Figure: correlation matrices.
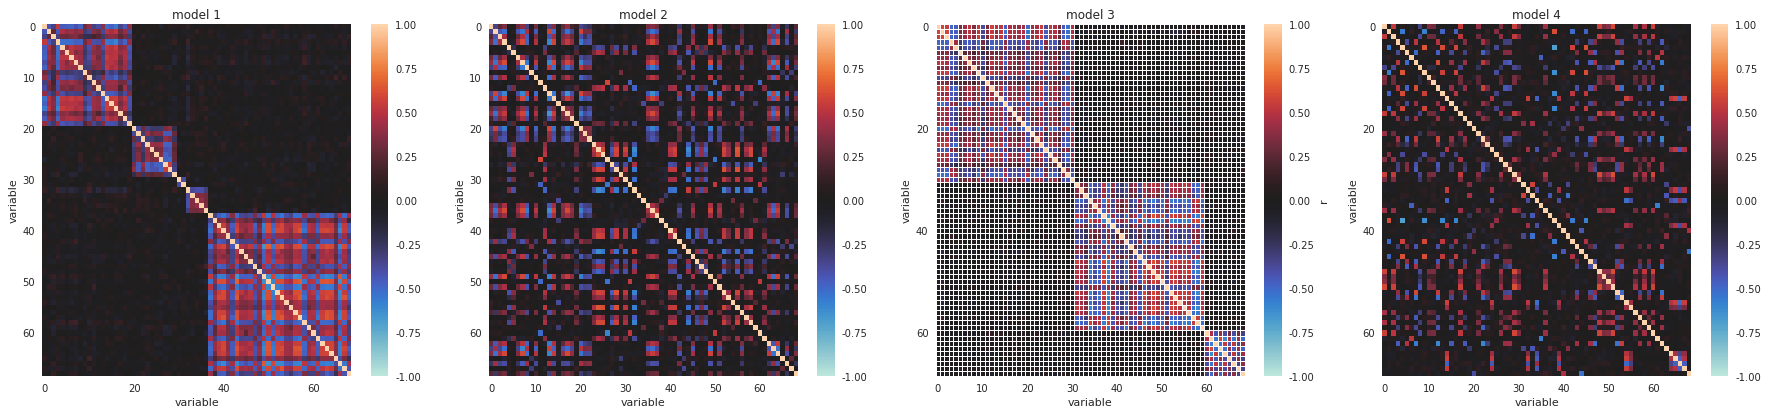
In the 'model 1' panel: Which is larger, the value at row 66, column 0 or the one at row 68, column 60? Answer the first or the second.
the first
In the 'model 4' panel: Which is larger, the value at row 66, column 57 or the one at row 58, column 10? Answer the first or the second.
the second
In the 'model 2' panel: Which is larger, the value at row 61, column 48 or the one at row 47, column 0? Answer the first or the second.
the second
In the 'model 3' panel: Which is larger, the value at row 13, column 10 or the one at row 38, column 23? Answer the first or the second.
the second
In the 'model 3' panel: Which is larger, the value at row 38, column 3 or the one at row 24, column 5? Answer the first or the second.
the first
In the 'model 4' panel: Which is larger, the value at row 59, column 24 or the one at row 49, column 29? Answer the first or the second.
the second
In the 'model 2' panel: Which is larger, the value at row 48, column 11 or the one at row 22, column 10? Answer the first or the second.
the first
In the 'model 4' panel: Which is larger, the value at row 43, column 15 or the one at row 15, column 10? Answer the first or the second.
the second
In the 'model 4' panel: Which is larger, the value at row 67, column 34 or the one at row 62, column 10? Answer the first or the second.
the second
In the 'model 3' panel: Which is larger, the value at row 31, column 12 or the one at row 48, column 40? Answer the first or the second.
the first
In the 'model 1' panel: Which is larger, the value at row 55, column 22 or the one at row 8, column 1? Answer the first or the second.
the second
